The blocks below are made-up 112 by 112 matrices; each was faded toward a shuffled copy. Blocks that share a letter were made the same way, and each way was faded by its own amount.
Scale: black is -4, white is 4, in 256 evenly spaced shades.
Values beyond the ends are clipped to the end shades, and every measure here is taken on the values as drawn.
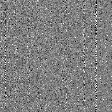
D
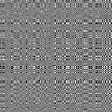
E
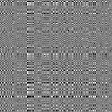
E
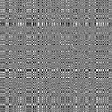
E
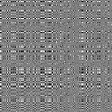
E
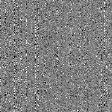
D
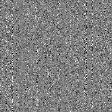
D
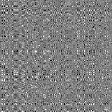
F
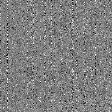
D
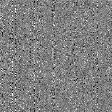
D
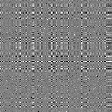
E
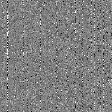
D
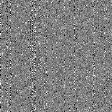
D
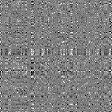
F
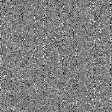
D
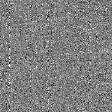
D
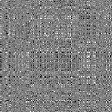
F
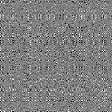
F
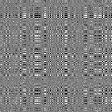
E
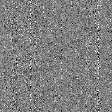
D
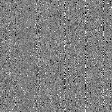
D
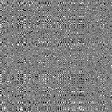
F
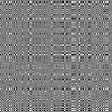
E
